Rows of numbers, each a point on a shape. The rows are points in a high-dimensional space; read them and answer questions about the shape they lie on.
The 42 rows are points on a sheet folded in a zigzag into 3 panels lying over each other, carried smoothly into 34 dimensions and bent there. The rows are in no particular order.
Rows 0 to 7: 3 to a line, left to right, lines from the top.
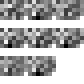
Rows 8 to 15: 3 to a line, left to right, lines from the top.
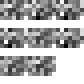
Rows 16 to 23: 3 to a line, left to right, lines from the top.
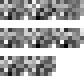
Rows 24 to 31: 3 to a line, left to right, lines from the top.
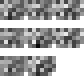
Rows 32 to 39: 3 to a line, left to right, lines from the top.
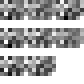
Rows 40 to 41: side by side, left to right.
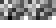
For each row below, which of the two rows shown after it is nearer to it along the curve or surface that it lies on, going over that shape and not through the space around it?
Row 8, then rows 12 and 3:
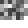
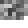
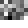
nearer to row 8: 12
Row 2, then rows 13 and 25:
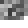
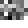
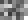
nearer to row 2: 25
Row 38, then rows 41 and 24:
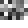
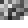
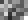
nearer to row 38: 41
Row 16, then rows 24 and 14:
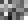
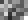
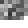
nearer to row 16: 24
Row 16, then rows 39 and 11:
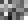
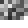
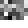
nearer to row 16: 11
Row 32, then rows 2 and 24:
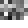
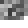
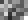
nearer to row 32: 24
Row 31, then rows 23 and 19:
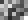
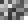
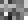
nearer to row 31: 23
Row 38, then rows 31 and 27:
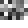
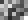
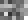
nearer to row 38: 31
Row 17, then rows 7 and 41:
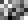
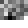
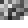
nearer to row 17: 41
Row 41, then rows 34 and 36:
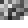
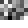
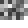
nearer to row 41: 34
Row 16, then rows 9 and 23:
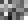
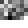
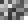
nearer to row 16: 9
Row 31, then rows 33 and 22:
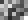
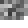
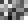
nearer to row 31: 22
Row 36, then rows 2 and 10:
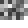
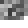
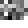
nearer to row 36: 2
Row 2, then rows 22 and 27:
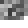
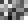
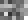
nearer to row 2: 22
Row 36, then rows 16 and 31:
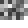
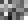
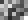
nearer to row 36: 31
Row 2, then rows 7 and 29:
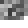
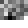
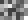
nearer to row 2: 29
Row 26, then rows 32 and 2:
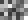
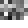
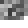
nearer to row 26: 2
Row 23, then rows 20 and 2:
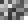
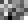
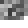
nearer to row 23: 2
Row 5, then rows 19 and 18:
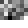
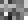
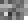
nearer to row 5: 19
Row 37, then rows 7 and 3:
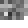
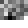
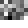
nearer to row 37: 7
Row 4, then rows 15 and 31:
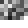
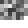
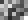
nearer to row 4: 31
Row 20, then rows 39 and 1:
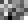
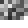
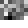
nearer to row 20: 1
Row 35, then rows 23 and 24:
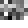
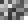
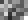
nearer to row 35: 24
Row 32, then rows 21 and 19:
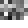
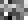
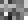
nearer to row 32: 21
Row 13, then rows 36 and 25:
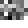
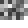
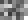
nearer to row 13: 25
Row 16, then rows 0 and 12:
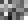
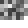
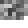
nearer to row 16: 12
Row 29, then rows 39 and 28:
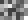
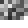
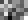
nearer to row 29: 39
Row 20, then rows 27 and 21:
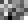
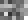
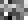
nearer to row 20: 21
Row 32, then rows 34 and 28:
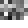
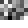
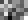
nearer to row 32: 28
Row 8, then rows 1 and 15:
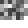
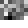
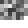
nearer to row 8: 15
